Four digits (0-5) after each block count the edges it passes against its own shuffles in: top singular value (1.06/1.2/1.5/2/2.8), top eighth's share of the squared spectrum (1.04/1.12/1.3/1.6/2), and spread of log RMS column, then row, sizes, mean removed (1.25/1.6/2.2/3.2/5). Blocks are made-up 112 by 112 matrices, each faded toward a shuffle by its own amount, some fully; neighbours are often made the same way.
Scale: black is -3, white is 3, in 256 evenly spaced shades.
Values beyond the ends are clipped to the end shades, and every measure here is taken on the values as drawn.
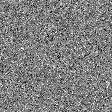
0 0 0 0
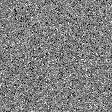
0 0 0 0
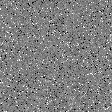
0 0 0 0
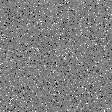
0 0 0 0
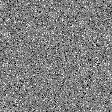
2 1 0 0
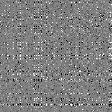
5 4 3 3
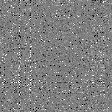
4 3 2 1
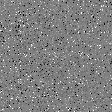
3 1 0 0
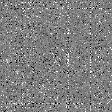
2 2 3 2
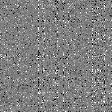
2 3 3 2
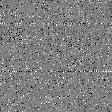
3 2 0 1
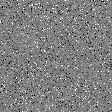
1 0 0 0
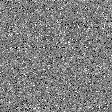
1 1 0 2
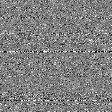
2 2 0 4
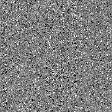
1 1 3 0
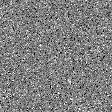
0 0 1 0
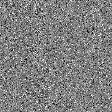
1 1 2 0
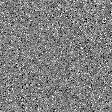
0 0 1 0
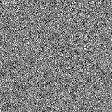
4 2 1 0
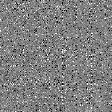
4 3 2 2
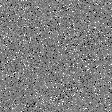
1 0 0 0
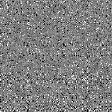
4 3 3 2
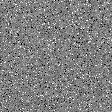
2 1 1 0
